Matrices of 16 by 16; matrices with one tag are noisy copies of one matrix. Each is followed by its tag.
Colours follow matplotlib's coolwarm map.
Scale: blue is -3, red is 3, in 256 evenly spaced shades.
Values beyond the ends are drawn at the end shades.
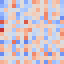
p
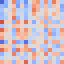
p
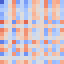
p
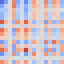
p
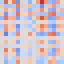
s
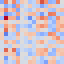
s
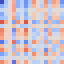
p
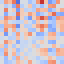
s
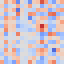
s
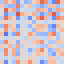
s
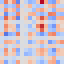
s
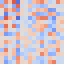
s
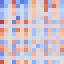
p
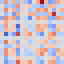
s
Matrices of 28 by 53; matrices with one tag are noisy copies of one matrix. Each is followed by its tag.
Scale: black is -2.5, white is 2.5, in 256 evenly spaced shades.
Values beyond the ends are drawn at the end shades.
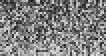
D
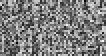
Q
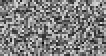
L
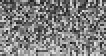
D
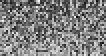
D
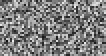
L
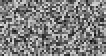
L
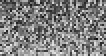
D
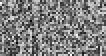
Q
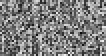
Q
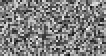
L
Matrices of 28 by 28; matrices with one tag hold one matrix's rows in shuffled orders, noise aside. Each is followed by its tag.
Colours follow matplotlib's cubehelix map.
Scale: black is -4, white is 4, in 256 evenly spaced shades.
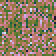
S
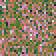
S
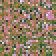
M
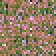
S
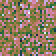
M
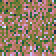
S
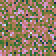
S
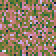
S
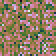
M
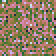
S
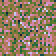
M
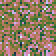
M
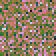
S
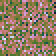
S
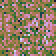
M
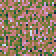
S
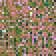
S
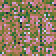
M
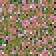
S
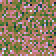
S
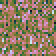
S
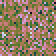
S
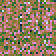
M
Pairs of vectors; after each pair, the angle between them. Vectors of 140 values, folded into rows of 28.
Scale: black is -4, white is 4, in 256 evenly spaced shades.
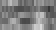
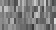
orthogonal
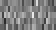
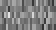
nearly parallel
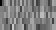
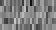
partly aligned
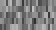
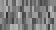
nearly parallel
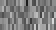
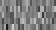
partly opposed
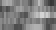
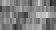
nearly parallel
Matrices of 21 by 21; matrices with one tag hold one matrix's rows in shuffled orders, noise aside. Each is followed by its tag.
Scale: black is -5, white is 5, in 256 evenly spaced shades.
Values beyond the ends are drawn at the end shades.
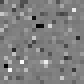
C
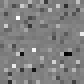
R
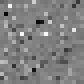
C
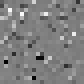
C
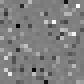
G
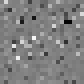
R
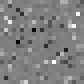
G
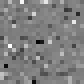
C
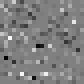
C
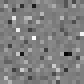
R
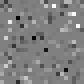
G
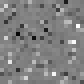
G
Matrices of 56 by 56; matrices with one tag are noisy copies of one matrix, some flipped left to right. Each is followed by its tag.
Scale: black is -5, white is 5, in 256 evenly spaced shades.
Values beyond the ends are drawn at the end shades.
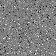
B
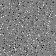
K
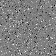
B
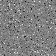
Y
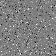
B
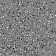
K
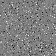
K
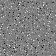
K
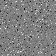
Y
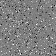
B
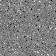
Y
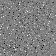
K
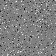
Y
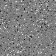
Y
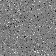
Y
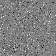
K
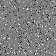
B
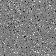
Y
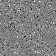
Y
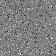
B
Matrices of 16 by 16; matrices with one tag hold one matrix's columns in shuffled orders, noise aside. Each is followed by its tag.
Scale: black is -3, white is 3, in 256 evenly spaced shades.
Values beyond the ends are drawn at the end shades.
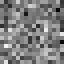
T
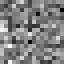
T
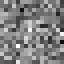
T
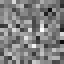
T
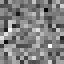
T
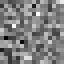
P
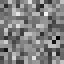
P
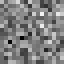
P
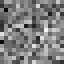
T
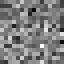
T
